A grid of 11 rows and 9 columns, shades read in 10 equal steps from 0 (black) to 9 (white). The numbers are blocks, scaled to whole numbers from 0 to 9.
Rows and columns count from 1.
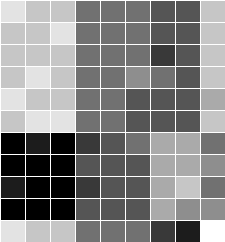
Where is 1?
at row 7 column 2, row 9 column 1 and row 11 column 8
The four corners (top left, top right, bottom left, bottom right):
8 7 8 9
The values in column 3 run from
0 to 8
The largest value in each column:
8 8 8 4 4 5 6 7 9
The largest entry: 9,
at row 11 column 9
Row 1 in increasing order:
3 3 4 4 4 7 7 7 8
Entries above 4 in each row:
4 4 4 5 4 4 2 3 2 3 4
